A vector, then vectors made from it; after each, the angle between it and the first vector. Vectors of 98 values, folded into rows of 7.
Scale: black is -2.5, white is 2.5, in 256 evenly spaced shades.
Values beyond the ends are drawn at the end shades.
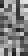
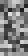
orthogonal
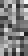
nearly parallel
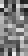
nearly opposite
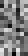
nearly parallel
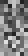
orthogonal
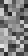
orthogonal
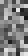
partly opposed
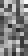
nearly parallel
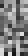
nearly parallel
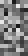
orthogonal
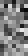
partly opposed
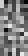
nearly opposite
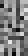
nearly parallel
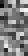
partly aligned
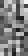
nearly parallel
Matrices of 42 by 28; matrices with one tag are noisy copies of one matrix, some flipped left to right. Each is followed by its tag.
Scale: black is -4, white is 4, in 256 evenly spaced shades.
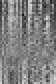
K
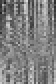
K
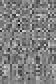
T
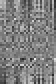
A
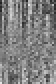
K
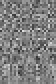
T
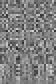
T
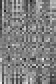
A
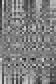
A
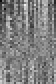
K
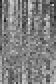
K
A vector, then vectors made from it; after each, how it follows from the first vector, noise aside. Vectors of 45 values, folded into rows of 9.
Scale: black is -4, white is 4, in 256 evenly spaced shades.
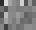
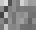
sign-scrambled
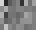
negated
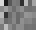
negated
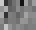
negated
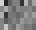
negated
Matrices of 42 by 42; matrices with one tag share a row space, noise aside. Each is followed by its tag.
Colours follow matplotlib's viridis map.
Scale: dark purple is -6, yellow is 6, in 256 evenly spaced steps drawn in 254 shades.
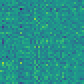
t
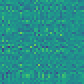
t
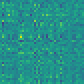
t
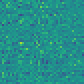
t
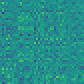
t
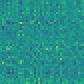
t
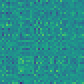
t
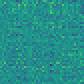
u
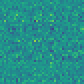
u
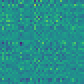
t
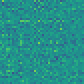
t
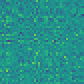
t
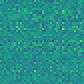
u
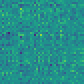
t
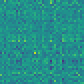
u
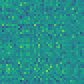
t
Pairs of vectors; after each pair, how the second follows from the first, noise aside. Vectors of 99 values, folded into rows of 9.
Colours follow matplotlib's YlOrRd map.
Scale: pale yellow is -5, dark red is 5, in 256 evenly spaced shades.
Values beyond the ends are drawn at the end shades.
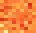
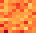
negated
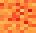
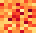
scaled up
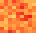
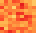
copied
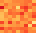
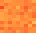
shrunk
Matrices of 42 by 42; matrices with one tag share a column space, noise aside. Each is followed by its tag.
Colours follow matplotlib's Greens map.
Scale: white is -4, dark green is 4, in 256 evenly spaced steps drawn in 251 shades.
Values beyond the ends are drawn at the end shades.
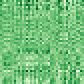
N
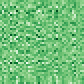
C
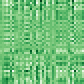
N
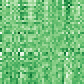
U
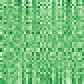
U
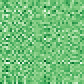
C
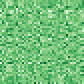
C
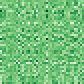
C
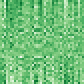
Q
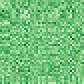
C
